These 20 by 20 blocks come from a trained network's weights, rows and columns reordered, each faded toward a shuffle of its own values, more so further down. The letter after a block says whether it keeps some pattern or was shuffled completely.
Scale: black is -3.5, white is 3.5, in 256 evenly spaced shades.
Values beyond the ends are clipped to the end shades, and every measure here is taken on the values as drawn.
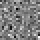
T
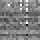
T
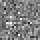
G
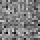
T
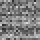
T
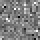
G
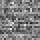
T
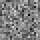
G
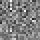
T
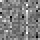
T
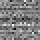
T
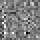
T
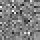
T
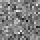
G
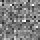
T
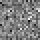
G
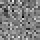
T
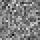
G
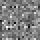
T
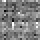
T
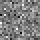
G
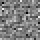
T
